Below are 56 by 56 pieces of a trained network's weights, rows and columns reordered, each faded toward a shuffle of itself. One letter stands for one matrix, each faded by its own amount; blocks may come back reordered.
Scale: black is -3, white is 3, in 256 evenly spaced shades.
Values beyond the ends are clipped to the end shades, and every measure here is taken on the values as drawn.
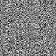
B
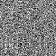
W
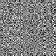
B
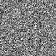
W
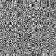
B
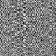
B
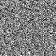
W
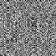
B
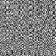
B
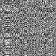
B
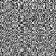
B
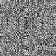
B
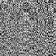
B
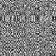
B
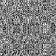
B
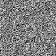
W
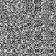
B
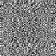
B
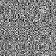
B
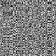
B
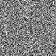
W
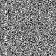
W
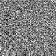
W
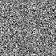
W
